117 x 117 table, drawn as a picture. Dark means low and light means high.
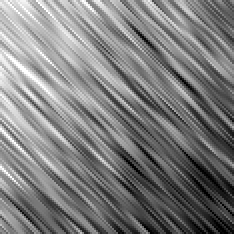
Slope: up to the top left. Ninth with the lowest average: bottom right. Ninth with the highest average: top left. Mirror symmetry: none. Grain: diagonal, down to the right.
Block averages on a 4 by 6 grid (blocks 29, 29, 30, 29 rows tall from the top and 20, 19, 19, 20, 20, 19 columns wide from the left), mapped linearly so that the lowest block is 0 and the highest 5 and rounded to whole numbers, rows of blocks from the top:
5 5 4 3 3 2
5 4 3 3 2 2
4 3 3 2 2 1
3 2 2 1 1 0
